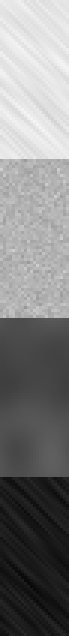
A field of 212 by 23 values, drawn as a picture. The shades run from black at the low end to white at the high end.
It is made of 4 by 1 panels. Panel 1,1: very high, slanting down to the right, faint in contrast. Panel 2,1: high, fine-grained, faint in contrast. Panel 3,1: low, smooth, faint in contrast. Panel 4,1: very low, slanting down to the right, faint in contrast.
